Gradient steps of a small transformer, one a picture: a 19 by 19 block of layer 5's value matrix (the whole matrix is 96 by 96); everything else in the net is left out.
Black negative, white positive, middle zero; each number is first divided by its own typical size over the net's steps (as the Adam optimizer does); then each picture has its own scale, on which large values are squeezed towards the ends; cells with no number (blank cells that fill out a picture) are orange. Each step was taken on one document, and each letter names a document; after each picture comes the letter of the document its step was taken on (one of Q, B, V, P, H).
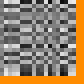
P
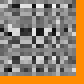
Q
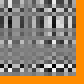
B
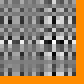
B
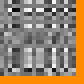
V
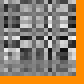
P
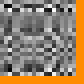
V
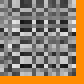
Q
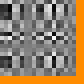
B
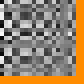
Q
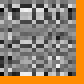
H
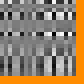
B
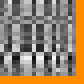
Q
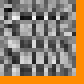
Q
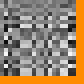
P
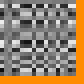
H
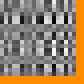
B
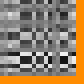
P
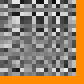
Q
